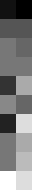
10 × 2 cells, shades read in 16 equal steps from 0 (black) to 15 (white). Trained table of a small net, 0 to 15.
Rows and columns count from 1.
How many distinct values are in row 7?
2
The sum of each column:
62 81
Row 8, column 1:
7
